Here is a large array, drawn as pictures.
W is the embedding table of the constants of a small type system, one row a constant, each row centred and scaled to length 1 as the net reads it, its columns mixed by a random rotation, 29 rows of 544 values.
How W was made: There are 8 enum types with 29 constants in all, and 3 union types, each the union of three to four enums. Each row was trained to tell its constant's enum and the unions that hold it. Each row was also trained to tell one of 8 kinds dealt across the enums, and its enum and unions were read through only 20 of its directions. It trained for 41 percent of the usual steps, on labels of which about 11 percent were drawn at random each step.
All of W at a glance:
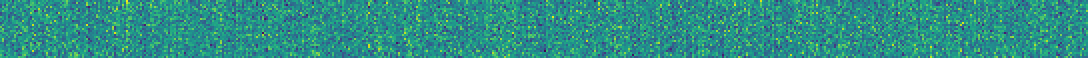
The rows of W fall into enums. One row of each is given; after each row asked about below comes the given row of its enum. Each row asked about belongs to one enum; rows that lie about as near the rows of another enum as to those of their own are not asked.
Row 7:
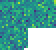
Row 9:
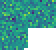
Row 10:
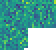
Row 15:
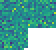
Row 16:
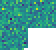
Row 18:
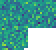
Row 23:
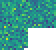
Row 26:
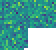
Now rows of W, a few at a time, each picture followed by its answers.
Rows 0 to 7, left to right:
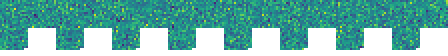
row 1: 23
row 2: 23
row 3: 9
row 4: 10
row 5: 16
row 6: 23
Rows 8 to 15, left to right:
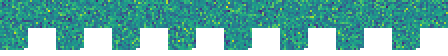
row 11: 16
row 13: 10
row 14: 9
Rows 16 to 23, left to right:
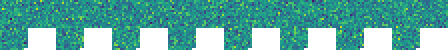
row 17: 10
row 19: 9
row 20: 15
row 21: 7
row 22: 23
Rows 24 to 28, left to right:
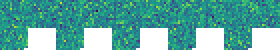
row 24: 10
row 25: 9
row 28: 18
